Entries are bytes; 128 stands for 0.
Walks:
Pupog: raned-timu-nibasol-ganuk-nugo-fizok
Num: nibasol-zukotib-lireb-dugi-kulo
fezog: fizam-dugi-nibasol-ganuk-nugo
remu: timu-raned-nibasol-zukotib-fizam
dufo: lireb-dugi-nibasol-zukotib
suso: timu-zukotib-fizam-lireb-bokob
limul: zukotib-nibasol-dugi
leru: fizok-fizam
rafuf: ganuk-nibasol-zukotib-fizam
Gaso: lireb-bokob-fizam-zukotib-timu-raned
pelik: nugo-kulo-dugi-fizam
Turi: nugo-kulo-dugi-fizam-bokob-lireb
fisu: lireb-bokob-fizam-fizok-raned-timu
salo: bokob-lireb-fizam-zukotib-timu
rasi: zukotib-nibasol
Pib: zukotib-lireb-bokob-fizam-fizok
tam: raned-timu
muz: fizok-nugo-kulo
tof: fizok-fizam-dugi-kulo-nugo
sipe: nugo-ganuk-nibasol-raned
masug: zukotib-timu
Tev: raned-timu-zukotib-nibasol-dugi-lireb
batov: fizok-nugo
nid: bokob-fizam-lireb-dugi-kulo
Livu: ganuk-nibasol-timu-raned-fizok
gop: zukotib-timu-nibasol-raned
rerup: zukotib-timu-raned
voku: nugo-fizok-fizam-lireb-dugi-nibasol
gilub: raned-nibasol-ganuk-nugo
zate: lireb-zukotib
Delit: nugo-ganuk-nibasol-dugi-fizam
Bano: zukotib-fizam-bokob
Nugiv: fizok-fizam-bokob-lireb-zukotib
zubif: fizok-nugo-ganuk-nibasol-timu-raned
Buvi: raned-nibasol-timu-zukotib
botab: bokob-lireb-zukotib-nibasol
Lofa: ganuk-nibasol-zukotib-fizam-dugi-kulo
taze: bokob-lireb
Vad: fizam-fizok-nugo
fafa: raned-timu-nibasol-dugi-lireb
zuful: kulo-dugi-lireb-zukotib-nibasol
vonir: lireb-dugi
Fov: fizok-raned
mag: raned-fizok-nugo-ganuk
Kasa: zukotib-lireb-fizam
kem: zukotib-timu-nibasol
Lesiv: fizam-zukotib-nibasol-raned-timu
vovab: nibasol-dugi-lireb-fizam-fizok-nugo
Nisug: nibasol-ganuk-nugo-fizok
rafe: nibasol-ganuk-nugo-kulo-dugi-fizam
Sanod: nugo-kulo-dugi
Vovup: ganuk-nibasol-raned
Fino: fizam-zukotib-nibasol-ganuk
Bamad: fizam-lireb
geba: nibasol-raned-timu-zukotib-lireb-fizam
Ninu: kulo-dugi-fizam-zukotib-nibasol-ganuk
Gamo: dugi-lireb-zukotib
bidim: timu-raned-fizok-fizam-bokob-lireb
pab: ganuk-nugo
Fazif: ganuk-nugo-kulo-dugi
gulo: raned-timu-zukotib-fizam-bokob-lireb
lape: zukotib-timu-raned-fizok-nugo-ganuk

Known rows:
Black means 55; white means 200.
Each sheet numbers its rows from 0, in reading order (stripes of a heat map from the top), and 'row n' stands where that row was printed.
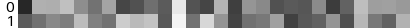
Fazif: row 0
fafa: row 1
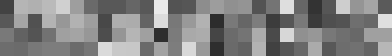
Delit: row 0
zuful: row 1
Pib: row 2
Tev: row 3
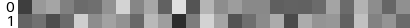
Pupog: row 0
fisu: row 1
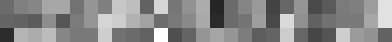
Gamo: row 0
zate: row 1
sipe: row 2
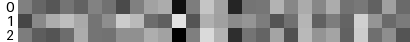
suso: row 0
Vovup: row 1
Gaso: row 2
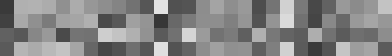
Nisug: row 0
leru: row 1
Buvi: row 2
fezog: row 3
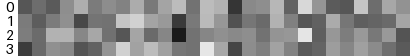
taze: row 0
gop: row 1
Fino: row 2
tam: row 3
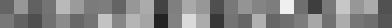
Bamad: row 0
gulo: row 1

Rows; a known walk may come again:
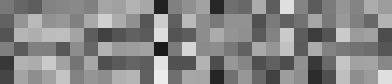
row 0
Kasa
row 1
Livu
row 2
fezog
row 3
Lesiv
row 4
Fazif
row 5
vonir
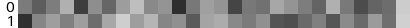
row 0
kem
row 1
Fov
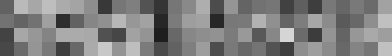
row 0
Ninu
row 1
masug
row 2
leru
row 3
lape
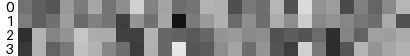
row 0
botab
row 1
Bano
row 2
tof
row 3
voku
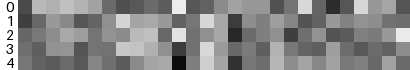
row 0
Delit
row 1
tam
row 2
Gamo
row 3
Buvi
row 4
suso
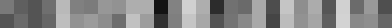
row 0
Gaso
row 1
fisu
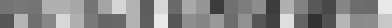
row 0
dufo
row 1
vovab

